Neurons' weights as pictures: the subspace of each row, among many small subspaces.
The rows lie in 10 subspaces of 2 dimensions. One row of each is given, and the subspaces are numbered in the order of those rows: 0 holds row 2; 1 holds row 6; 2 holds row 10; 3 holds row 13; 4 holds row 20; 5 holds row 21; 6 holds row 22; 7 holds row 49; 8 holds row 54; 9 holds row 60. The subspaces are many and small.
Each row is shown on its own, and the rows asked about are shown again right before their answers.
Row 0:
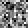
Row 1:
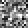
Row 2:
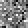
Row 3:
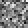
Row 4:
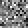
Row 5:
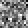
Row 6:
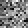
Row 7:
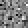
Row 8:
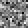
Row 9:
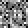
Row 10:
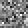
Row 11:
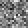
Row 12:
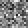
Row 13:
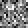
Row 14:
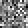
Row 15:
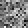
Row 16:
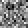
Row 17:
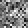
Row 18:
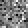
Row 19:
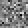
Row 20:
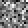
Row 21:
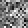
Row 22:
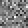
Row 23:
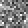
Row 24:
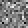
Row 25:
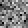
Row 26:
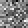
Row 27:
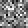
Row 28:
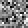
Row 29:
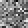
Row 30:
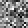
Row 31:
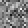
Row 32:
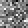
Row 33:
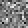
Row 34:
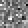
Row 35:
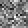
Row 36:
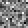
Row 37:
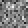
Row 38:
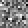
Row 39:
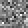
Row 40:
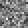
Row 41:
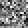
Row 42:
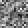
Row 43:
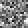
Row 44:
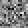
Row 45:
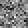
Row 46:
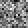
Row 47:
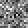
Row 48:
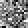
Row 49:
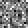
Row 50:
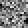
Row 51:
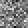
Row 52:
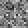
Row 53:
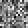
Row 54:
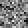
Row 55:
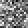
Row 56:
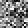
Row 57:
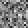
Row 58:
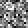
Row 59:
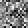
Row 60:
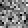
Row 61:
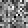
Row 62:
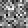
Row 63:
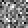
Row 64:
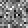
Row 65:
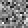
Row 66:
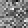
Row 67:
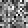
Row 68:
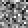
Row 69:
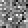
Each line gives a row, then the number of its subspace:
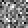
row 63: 6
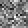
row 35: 4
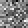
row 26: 1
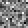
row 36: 7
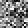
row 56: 1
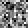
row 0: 8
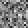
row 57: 9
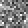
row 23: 9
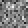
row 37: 3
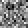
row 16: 3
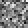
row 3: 4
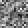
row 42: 0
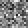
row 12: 4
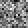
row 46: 4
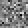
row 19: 3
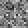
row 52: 8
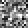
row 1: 0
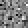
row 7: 5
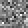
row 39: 2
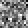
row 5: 9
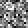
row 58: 8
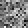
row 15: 5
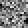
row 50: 8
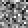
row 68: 4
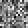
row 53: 6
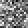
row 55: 9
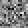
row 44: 3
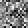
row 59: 5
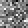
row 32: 1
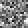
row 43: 8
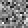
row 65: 2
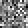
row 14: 6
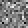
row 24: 3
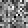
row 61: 6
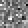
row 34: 5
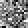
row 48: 0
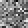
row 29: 0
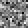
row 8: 7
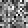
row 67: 6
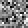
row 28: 2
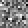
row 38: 1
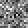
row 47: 7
